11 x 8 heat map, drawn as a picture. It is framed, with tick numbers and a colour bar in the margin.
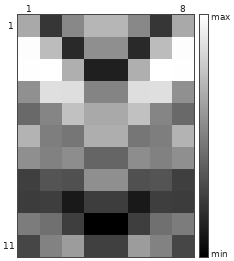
The left and right halves mirror each other. The centre is the calmest part. The bottom middle is the ninth with the lowest average.
